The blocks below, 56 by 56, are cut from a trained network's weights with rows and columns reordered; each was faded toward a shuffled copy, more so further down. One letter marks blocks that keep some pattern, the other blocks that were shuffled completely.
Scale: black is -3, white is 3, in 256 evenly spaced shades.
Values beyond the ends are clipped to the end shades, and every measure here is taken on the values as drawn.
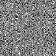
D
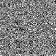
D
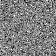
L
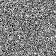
L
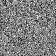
L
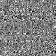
D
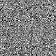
D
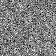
L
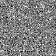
D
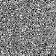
D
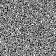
L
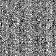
D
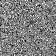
L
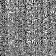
D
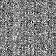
D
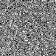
D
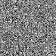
D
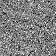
L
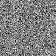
D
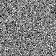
L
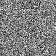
L
